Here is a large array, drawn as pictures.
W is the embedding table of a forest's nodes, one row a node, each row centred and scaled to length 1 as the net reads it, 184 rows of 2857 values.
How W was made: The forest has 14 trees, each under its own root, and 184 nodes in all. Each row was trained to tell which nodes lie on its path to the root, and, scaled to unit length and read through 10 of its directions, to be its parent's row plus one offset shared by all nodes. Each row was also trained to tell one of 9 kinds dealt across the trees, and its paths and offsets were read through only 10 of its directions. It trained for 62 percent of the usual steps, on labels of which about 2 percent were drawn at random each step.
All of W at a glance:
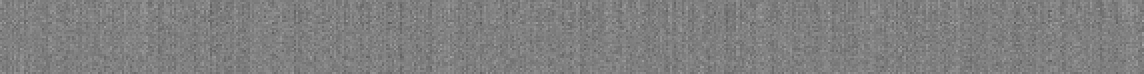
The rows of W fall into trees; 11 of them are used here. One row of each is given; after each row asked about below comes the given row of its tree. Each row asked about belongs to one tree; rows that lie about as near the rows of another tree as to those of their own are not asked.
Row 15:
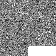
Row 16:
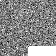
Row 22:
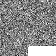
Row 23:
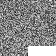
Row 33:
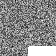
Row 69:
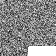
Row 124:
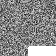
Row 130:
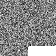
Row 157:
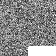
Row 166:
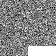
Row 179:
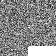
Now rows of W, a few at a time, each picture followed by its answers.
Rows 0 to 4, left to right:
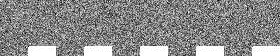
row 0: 16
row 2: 130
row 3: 157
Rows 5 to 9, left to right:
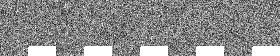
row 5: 179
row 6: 179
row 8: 15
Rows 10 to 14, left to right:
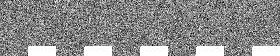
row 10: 23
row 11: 69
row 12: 15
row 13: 16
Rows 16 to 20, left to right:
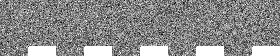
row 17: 15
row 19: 179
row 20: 33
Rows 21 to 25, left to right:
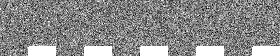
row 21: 124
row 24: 33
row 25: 124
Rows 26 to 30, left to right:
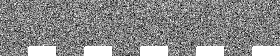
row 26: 15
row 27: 16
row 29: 69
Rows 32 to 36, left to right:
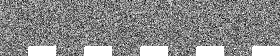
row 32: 157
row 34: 16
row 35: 69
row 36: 33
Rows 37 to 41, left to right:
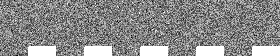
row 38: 124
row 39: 15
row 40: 130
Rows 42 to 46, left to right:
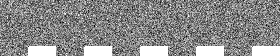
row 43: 33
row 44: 23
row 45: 16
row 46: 16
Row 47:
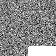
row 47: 124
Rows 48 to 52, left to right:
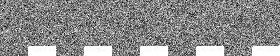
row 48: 157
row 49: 33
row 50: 157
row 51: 157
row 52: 33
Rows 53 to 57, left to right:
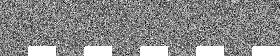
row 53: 157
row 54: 16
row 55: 15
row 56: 16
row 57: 15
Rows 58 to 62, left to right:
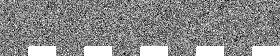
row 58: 15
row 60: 124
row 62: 33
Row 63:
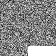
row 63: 179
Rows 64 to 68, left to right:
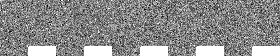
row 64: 69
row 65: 157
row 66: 124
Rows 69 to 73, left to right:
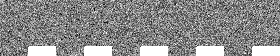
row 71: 16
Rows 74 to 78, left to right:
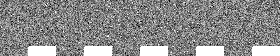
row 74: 179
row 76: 33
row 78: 15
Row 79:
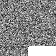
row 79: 124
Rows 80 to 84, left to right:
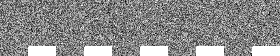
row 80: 23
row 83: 179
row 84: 15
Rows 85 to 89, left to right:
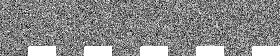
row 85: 157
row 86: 130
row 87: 179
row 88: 124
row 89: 179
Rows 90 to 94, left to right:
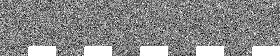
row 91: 124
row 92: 157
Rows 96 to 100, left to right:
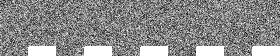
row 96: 33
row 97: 124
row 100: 16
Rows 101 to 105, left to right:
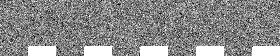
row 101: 33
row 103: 179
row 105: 69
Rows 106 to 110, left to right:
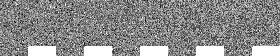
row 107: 179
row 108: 23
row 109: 157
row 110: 124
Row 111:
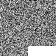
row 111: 23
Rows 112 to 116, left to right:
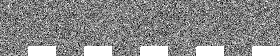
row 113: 166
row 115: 179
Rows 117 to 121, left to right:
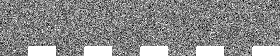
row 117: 157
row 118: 16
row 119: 69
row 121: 16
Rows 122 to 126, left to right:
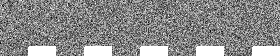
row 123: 124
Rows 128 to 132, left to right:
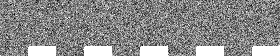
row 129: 157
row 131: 23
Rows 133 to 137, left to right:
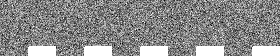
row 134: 124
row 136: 166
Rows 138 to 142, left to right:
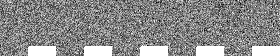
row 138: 179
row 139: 157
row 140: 33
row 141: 15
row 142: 23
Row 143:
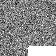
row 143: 33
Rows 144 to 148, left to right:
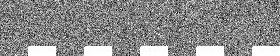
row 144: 179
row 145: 16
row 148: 23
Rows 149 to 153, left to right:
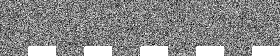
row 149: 166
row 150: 15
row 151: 124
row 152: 23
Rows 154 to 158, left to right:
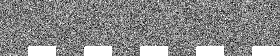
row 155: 69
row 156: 157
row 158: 15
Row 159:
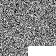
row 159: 23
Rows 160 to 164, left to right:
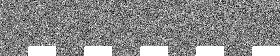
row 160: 15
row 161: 157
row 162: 179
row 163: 33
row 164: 157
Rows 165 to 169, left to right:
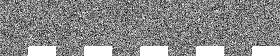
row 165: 33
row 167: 23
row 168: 16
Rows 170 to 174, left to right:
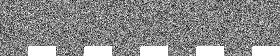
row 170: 166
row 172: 33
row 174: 23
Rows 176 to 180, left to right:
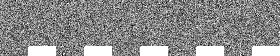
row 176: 157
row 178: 15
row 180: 33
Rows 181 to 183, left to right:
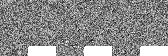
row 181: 130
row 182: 15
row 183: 124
